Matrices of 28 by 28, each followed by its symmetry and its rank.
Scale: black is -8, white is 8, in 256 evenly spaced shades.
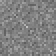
symmetric, full rank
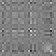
symmetric, rank three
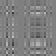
neither, rank one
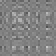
symmetric, rank three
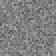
neither, full rank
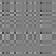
neither, rank one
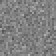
neither, full rank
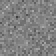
symmetric, full rank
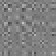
symmetric, rank three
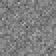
symmetric, full rank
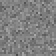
neither, full rank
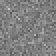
symmetric, full rank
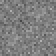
symmetric, full rank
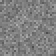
symmetric, full rank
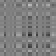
neither, rank one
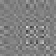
symmetric, rank three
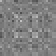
symmetric, rank three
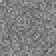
symmetric, full rank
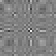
symmetric, rank three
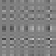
neither, rank one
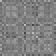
symmetric, rank three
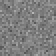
neither, full rank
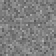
neither, full rank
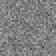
neither, full rank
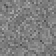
symmetric, full rank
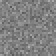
neither, full rank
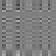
neither, rank one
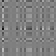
neither, rank one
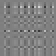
neither, rank one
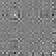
symmetric, rank three
